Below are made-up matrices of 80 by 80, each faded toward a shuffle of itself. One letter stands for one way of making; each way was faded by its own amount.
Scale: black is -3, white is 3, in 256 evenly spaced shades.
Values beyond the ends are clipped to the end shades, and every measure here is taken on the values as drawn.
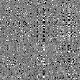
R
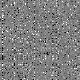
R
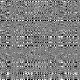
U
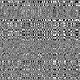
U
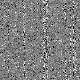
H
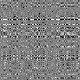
U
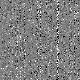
H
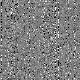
H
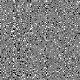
R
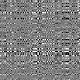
U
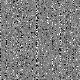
H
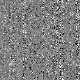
H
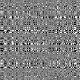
U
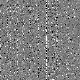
H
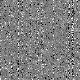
H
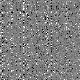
R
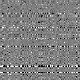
U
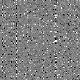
R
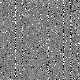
H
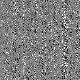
H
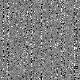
H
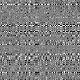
U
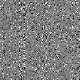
R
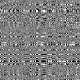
U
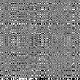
U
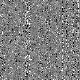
H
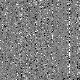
H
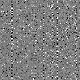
R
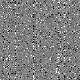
R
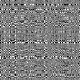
U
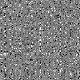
R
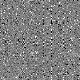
R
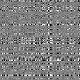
U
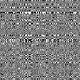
U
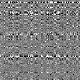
U
